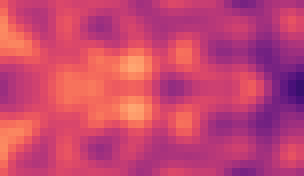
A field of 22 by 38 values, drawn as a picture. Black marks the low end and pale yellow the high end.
The texture is blotchy. There are no regular stripes. It is mirror symmetric from top to bottom. The middle left is the calmest part. Values rise toward the left.
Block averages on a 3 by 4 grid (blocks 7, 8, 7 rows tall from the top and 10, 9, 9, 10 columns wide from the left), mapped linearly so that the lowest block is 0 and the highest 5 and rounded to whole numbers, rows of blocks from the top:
3221 / 3520 / 3221
